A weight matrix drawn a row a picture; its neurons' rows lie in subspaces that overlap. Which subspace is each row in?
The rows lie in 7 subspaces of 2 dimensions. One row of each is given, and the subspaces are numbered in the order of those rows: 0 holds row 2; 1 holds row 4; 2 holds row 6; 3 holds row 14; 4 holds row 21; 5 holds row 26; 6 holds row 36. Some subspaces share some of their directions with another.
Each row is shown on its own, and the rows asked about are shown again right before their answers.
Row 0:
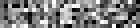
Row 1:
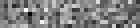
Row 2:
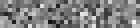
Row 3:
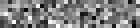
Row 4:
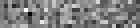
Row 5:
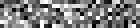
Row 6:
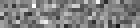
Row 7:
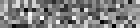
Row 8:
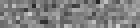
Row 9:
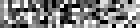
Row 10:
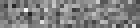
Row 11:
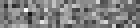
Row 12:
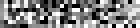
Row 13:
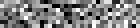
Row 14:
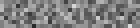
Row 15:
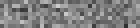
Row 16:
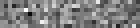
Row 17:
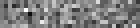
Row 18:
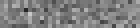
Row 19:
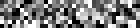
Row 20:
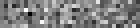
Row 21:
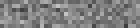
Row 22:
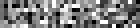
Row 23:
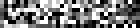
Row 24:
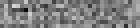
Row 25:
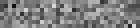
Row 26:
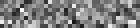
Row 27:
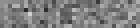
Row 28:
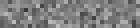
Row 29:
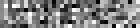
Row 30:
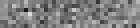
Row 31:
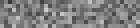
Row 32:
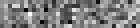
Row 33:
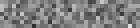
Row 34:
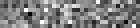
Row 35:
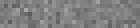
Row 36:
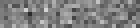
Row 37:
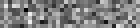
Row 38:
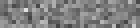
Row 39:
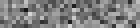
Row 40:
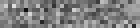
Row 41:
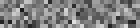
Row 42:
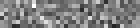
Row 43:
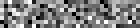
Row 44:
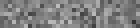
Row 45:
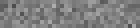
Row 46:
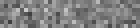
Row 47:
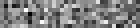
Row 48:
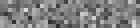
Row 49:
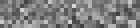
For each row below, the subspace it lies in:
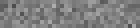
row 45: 3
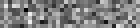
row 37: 1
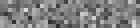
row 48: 0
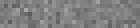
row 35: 5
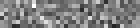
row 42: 2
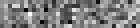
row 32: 6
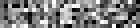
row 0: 6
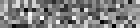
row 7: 2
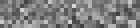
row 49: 5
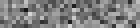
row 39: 5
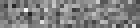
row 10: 3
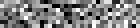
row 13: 4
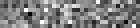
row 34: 4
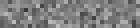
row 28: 0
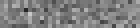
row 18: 2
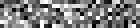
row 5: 4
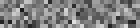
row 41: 5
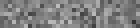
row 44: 0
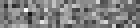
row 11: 1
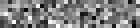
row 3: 0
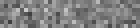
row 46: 5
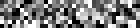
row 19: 5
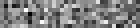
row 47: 1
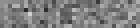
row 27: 6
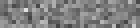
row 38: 0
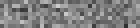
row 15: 4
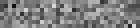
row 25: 3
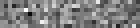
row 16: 2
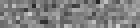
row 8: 2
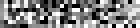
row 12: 6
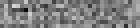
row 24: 4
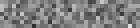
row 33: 3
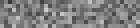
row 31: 6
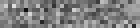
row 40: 3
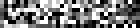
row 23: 6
